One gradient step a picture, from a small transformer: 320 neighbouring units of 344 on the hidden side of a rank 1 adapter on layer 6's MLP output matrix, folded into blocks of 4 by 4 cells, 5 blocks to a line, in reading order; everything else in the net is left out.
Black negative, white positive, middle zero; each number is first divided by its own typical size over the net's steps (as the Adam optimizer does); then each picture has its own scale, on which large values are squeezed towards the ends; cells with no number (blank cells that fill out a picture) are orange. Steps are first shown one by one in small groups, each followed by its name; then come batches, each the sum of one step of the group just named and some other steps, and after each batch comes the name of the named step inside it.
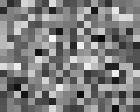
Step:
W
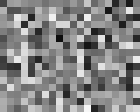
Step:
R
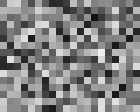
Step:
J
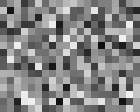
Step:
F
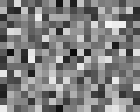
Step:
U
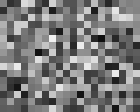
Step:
W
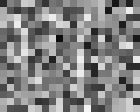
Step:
R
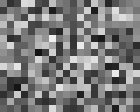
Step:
W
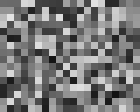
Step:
J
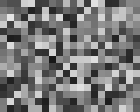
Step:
F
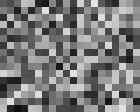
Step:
U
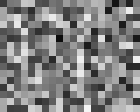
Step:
R
